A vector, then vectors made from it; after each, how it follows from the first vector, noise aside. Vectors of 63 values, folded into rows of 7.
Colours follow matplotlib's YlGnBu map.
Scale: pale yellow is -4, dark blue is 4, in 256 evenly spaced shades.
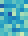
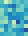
reversed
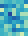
copied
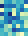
scaled up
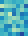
negated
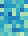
copied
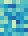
reversed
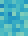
shrunk
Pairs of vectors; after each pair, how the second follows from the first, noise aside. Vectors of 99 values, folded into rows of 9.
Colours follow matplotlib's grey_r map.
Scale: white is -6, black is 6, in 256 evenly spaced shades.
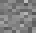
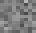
sign-scrambled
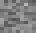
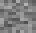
copied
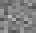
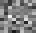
scaled up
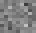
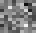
scaled up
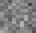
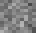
copied
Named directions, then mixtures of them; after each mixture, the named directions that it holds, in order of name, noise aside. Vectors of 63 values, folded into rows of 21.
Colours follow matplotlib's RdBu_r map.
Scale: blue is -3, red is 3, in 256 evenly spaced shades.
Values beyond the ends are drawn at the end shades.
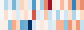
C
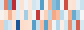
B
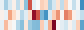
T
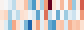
C, T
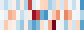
T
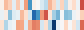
T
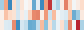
B, C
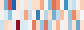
B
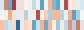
B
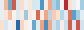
B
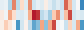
B, T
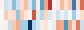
C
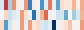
B, T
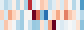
T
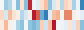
T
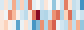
B, T
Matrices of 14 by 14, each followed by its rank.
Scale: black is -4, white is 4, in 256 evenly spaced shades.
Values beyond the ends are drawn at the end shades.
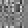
two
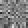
three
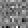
three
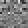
three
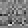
three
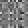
two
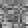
three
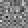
three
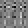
two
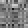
two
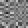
two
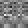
two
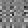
two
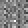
three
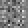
three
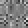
three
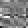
two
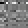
two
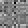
three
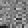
three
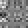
two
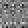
three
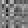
two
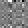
two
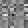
three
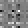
two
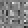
three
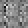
three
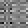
two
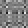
two
